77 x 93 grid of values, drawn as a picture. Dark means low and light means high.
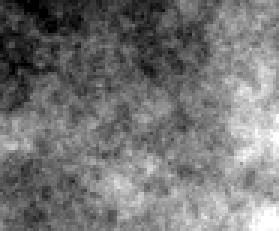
Neither half mirrors the other. There are no regular stripes. The top left is the ninth with the lowest average. The field climbs toward the bottom right. The histogram is bell-shaped. There are no lone odd cells. No single row or column stands out from its neighbours.
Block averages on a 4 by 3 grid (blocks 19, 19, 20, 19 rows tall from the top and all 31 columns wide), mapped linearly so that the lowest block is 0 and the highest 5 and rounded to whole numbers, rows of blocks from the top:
013 | 124 | 335 | 245
